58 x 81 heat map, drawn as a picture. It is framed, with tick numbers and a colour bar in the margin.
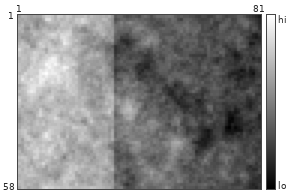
On average the colour sits 50% of the way up the scale. The field climbs toward the left. No lone cell stands out from its neighbours. There are no regular stripes. The middle right is the ninth with the lowest average. A vertical seam about 40% of the way across splits the table, and the left part is higher.
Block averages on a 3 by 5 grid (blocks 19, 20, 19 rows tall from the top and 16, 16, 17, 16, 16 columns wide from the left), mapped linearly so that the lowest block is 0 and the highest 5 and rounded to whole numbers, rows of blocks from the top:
5 4 1 1 0 | 5 4 2 1 0 | 5 4 2 1 1
